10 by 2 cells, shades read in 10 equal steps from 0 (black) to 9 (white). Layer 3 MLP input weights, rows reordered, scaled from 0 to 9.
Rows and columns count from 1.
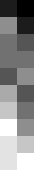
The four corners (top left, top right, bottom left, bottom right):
1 0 8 9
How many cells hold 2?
0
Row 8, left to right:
9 5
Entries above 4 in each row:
0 1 0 0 1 1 1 2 2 2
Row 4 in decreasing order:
4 4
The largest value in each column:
9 9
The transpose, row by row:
1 5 4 4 3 6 7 9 8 8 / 0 1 3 4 5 3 4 5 7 9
